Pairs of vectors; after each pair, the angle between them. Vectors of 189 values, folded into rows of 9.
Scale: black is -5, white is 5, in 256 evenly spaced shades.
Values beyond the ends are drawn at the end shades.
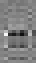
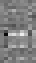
nearly opposite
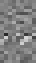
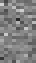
orthogonal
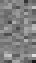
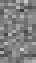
partly opposed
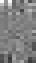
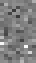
orthogonal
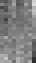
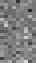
orthogonal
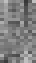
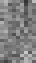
nearly parallel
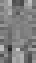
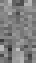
nearly parallel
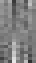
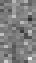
partly opposed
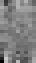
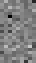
orthogonal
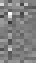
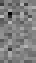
nearly opposite
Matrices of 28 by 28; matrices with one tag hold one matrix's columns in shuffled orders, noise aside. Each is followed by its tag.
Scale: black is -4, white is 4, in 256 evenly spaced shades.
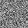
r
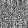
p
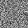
r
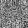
p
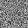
r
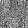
p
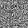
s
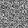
s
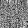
p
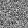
r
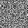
s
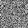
s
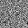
r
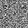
s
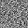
r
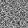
r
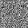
s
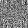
p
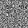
s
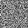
s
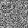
s
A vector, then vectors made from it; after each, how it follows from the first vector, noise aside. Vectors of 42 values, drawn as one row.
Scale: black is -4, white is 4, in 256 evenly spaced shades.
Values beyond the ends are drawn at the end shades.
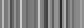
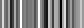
scaled up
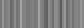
shrunk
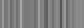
shrunk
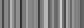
negated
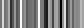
scaled up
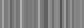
shrunk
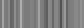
shrunk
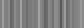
shrunk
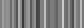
reversed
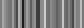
reversed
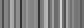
negated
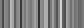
negated
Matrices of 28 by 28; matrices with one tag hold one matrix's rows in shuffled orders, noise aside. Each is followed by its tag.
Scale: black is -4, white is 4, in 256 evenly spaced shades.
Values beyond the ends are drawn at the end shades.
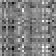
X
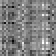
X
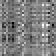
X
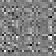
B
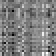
X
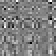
B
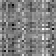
X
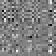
B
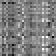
X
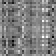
X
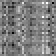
X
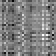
X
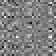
B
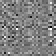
B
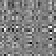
B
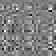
B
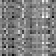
X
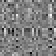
B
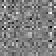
B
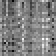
X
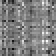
X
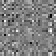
B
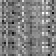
X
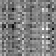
X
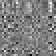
B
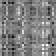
X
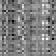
X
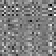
B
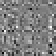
B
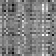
X
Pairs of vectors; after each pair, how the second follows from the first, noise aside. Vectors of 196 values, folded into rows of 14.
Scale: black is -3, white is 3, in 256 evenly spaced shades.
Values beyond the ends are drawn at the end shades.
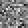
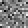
wrapped around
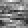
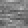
shrunk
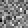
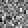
copied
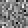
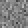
shrunk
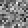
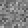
shrunk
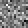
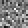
wrapped around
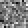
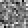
copied
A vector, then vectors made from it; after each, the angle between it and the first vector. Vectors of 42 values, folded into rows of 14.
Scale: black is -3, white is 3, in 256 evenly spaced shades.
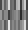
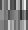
nearly parallel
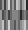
nearly parallel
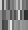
orthogonal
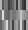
partly opposed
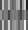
nearly parallel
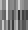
orthogonal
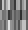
nearly parallel
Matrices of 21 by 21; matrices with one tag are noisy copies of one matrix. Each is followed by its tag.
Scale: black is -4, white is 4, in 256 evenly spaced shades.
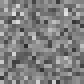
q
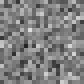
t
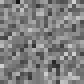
t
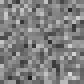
t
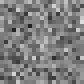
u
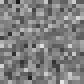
t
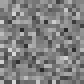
q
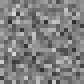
q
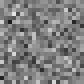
q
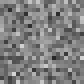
u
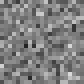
t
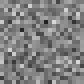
q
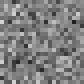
q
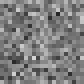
u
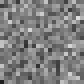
t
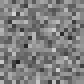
q
